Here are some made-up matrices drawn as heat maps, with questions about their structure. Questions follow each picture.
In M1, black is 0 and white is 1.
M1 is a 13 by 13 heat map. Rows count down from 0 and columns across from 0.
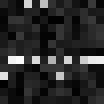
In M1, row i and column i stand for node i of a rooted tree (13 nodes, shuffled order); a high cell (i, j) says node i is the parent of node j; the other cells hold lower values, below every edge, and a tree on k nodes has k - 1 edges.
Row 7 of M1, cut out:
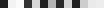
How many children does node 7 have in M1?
8
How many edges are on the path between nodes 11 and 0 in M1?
3
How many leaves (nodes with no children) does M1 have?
10
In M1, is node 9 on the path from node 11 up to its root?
yes
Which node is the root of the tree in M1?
9
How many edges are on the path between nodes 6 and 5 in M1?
4
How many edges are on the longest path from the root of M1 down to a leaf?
2
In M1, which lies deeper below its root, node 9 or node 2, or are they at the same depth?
node 2
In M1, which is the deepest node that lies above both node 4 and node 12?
7
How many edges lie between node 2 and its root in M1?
2
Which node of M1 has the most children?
7
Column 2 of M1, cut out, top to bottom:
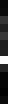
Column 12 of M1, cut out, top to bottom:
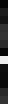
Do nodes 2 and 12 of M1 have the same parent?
yes
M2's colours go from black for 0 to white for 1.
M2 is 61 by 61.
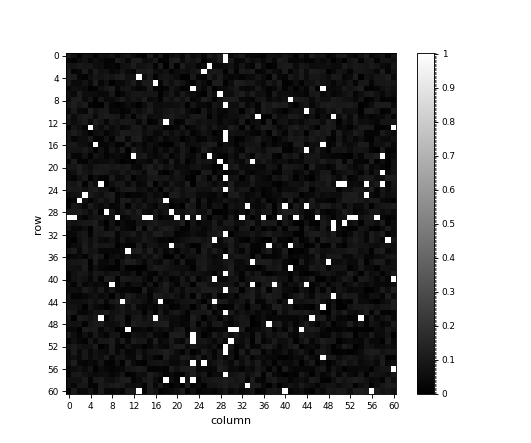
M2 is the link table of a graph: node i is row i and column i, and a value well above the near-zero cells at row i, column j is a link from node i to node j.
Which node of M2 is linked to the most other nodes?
node 29
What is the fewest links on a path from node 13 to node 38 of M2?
6
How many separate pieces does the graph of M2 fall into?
3
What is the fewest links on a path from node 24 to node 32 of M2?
2
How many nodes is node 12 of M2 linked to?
1
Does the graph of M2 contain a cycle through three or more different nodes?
no
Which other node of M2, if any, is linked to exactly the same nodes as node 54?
node 45
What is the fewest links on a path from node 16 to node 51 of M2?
4
